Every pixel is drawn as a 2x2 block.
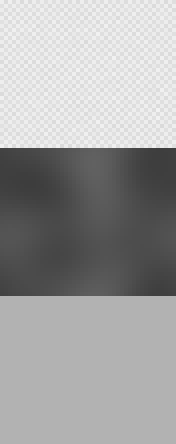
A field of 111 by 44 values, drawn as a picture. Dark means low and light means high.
It is made of 3 by 1 panels. Panel 1,1: very high, checkered, faint in contrast. Panel 2,1: low, smooth, faint in contrast. Panel 3,1: high, flat.
